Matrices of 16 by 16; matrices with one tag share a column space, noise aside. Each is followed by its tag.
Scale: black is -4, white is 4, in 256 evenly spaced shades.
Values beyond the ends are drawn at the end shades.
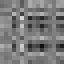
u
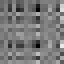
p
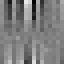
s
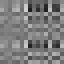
p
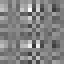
p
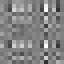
p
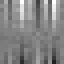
s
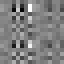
p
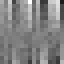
s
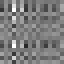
p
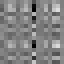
p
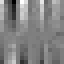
s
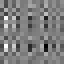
u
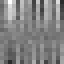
s
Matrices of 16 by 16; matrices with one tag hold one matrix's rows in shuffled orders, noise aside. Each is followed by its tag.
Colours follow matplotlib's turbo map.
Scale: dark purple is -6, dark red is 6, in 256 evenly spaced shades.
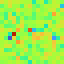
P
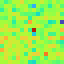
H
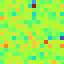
H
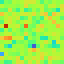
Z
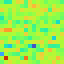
Z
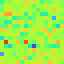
Z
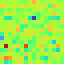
Z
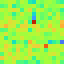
H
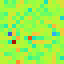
P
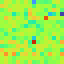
H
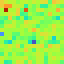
Z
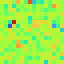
P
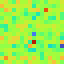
H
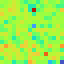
H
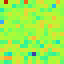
Z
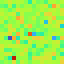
P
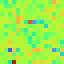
P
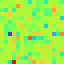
P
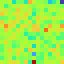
H
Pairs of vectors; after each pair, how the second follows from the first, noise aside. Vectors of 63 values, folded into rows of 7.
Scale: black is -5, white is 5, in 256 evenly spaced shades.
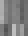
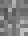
shuffled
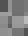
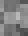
wrapped around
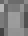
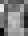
scaled up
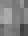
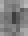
wrapped around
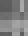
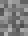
shuffled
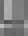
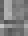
copied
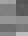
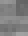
shrunk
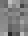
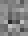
wrapped around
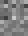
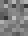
copied
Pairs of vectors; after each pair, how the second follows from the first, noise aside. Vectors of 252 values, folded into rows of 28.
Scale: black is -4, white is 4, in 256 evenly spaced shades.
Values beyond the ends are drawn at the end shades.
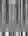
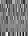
sign-scrambled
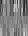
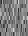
shuffled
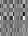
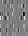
partly zeroed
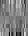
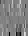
partly zeroed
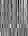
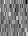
shuffled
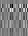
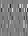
partly zeroed
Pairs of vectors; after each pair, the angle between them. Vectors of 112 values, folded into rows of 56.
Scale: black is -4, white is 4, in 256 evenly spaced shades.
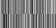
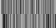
partly aligned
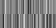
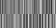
partly opposed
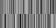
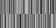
nearly parallel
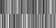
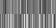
partly aligned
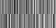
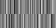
partly aligned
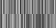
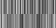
partly aligned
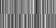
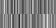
orthogonal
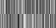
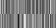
nearly parallel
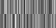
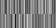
nearly opposite
